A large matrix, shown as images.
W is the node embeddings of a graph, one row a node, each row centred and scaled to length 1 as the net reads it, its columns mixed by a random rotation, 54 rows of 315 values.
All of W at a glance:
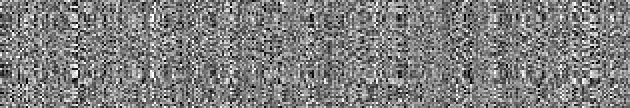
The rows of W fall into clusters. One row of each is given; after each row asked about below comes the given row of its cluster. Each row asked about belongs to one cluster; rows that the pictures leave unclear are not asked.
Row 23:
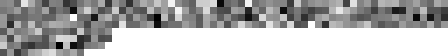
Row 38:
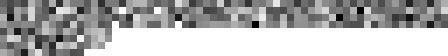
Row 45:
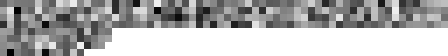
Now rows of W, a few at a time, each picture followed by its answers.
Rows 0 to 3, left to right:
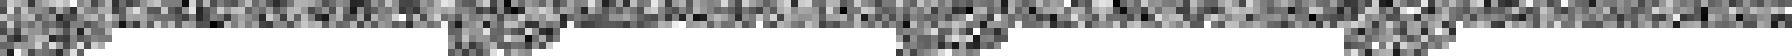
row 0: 45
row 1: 23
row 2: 23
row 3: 38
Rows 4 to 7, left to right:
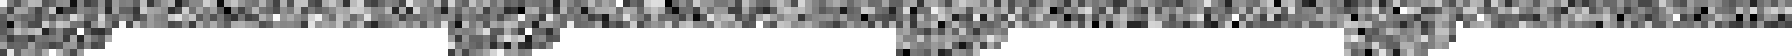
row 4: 23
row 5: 23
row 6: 45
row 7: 38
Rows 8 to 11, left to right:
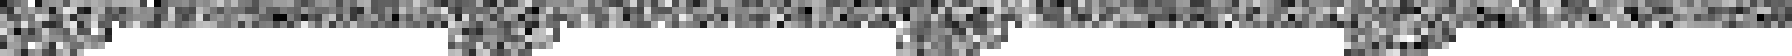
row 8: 38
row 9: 38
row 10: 38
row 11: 23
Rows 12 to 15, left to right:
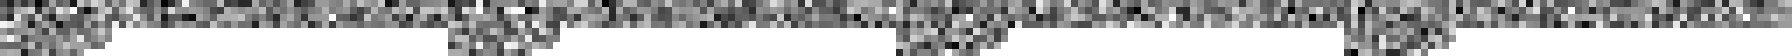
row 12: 38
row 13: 38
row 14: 23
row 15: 45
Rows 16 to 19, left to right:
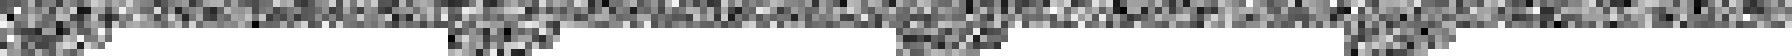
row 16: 38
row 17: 38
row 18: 23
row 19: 45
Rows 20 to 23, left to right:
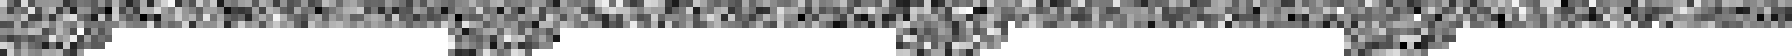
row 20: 23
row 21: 23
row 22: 38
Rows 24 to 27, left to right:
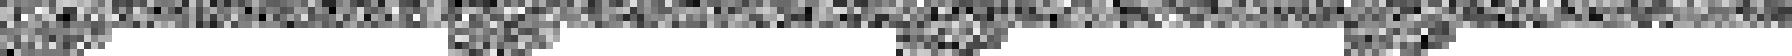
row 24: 45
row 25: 38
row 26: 23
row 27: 23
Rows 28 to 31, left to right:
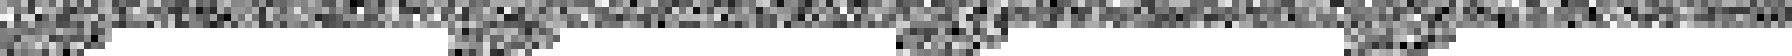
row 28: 45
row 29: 45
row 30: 38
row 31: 23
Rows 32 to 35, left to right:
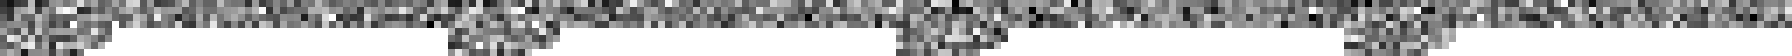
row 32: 38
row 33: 38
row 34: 23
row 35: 38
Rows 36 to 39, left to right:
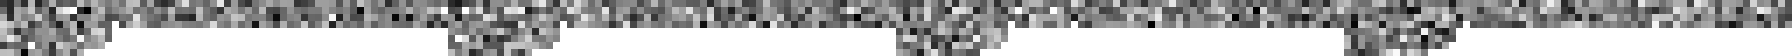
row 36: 38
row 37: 38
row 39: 23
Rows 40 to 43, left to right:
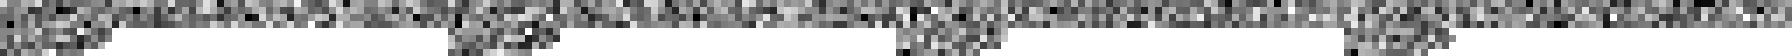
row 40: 23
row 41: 23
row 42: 45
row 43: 45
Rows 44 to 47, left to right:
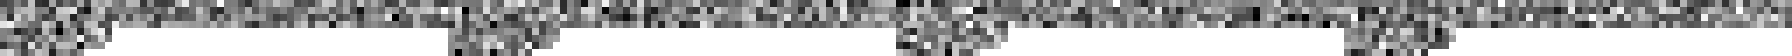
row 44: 38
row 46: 38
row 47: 45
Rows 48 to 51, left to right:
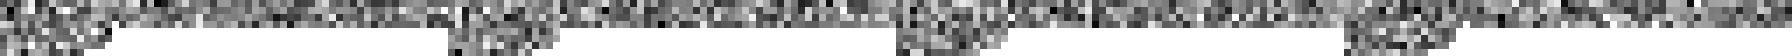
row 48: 38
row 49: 45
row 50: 45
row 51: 23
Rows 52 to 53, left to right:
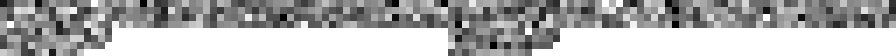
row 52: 38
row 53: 23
